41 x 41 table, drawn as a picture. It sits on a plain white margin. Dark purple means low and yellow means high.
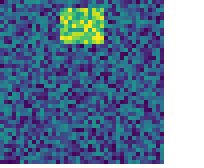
Ninth with the highest average: top middle. Odd rows or columns: none. Average level on the scale: 30%. Odd patch: higher, in the top middle. Stripes: none.
